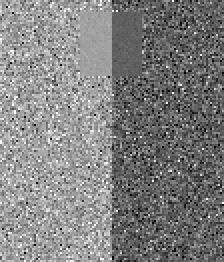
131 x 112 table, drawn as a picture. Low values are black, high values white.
The left part is higher, up to a seam about 50% of the way across. The values follow a bell shape. The top middle is the calmest part. Overall the values sit about 50% of the way up the scale. An odd patch, calmer than its surroundings, sits in the top middle.
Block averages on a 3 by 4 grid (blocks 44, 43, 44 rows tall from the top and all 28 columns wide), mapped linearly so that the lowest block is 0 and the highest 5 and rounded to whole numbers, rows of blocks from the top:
5500 | 5500 | 5500
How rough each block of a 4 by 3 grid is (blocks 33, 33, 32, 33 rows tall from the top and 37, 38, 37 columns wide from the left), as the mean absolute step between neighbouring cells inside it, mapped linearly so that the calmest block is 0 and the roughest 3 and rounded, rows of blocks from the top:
3 0 3 / 3 2 3 / 3 3 3 / 3 3 3
